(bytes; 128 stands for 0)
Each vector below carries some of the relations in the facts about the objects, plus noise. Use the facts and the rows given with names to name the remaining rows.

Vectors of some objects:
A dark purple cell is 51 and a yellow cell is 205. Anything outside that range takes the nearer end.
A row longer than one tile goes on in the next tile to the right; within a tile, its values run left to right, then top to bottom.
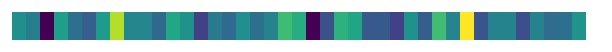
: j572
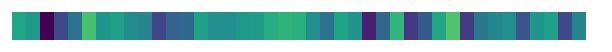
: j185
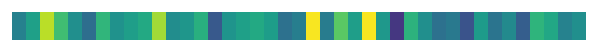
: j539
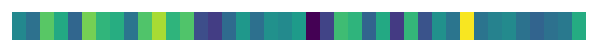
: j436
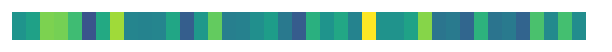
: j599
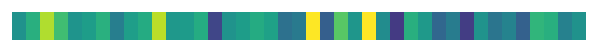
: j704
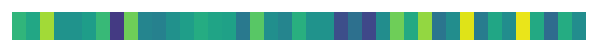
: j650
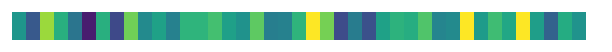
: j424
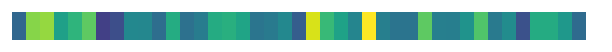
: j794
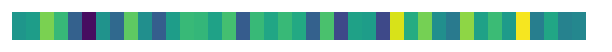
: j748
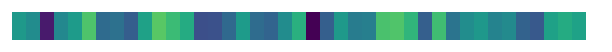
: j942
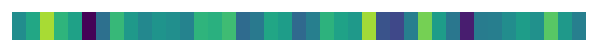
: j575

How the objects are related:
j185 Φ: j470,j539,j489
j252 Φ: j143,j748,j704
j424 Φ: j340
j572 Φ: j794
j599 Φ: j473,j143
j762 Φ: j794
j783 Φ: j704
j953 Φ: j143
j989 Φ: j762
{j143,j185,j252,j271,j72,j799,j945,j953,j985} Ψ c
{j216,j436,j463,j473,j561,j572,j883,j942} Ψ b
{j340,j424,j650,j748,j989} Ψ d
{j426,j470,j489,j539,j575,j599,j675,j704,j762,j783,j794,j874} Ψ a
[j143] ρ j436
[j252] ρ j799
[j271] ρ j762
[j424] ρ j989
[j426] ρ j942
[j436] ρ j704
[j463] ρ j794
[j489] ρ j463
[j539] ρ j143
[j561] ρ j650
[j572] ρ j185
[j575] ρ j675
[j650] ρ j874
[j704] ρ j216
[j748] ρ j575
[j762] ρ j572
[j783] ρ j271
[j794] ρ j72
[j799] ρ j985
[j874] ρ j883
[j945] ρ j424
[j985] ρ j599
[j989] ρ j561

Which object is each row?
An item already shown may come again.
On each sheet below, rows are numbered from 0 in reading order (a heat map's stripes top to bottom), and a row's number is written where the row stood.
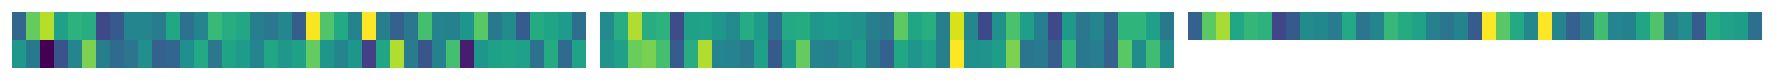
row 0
j489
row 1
j470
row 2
j489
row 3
j953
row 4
j599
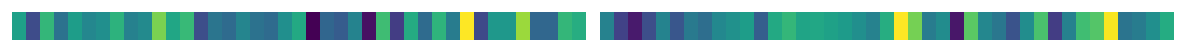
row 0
j561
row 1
j945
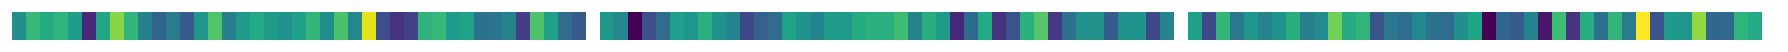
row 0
j762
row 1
j271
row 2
j561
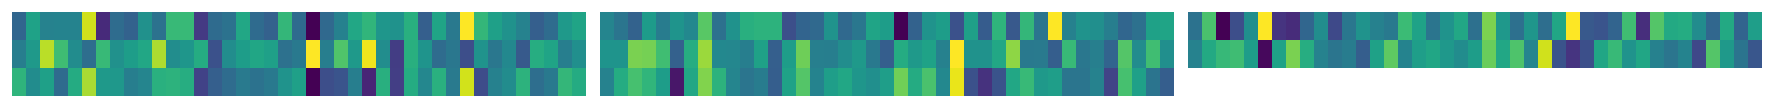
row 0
j463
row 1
j473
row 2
j72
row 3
j539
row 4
j599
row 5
j783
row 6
j883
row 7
j783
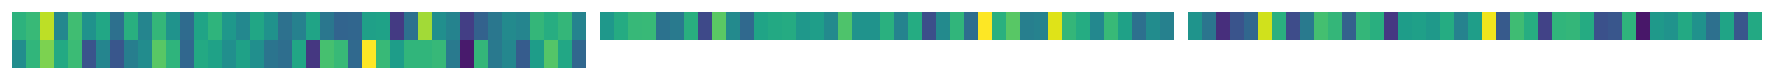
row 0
j874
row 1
j340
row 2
j143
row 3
j426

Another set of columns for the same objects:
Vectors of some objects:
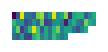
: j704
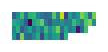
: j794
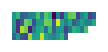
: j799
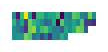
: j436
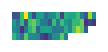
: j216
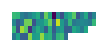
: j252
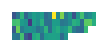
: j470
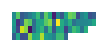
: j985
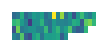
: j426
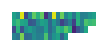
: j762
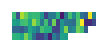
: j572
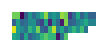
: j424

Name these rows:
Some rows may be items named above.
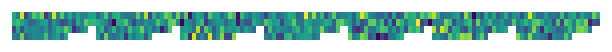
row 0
j762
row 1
j794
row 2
j650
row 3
j599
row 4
j463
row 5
j945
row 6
j883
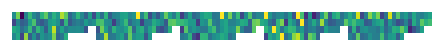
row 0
j340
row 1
j539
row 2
j599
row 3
j143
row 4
j762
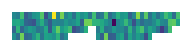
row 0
j783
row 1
j489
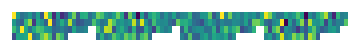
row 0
j143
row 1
j185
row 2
j783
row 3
j271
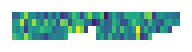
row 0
j561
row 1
j748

